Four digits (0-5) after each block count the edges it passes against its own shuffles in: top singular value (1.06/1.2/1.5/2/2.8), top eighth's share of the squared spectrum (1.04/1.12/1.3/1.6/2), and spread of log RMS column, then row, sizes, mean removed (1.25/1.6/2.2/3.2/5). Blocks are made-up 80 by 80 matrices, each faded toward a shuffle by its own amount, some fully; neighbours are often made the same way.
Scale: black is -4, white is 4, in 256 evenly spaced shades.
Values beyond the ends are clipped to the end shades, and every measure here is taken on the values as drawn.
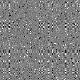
5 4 3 2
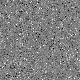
2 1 0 0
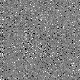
4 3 2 1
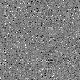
3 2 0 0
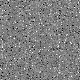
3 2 1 0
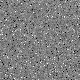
0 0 0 0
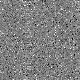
3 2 1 0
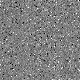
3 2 1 0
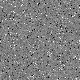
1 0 0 0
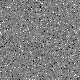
1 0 0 0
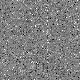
3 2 1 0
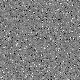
2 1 0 0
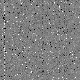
3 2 1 0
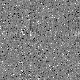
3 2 1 0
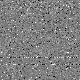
2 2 0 2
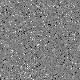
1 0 0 0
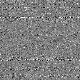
2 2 0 3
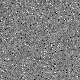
0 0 0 0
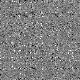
1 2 2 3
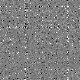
2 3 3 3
